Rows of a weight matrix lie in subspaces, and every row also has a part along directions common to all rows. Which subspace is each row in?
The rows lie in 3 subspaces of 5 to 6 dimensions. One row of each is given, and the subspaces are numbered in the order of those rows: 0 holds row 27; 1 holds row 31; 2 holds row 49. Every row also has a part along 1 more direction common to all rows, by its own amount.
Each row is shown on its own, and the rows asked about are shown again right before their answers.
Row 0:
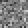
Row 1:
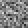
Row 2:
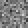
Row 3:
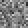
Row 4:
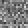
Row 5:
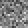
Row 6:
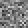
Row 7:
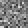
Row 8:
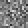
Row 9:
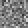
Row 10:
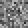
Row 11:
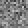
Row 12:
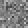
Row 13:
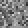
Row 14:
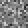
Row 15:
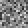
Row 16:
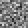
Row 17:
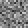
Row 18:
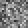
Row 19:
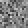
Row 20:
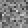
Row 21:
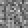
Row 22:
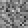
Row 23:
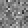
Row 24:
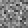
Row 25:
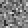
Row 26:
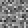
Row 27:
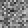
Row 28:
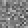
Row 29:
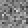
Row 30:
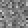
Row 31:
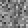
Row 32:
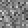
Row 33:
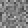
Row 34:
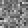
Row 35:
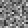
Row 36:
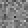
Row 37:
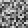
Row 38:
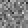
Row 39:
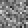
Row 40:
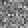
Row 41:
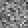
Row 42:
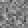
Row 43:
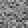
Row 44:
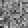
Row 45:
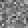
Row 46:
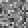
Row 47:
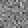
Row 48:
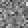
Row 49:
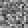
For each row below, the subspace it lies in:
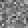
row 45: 2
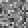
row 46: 0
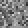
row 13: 1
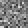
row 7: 0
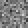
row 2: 2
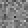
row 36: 2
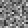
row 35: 1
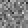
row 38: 1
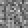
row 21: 2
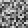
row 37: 0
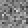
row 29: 2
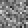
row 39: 0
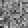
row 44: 0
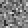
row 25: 1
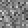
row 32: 1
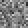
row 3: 1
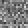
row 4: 1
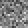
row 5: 0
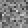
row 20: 2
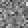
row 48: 1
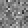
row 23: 1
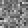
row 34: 0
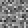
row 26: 0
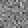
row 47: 0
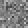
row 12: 2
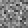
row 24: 0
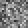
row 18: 2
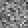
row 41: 2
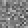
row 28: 2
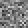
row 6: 2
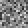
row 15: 2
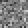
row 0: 0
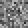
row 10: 2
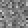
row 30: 1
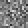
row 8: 1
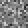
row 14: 1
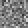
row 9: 2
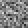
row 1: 0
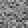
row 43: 0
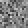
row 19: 1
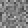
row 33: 2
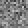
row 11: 0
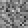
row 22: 2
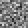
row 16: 0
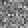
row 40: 1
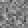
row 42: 2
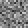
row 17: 0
